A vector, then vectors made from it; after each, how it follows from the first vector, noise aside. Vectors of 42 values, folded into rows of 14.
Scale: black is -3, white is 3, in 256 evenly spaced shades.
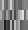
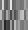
copied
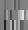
partly zeroed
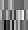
copied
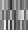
sign-scrambled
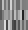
sign-scrambled
